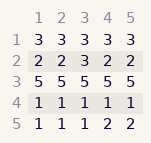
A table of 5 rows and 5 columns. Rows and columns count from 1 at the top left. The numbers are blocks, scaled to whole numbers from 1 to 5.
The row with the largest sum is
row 3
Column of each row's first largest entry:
1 3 1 1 4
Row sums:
15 11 25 5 7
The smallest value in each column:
1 1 1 1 1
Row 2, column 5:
2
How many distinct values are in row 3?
1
